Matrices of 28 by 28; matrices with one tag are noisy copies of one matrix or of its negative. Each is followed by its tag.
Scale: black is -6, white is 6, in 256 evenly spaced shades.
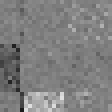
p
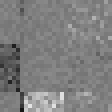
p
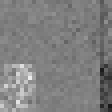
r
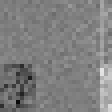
r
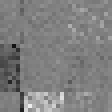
p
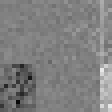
r
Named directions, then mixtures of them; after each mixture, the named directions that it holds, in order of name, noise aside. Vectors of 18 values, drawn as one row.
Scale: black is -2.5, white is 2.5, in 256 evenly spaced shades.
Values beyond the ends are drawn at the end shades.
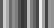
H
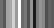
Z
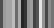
H, Z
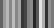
H, Z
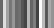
H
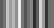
H, Z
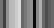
Z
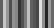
H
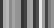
H, Z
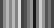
H, Z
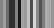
Z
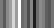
Z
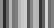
H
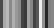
H, Z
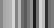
H, Z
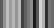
H, Z
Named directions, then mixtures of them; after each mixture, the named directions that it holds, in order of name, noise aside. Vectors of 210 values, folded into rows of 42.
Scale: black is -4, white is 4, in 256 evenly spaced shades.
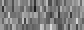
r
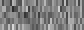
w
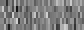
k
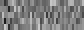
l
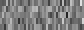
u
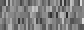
u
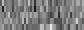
r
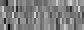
k, l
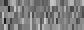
l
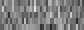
r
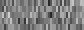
r, u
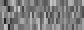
l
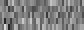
l, u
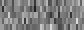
r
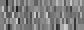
k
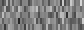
u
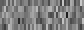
u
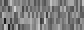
l, w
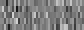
k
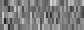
l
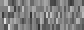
l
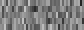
r, u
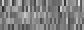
r, w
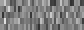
l, u
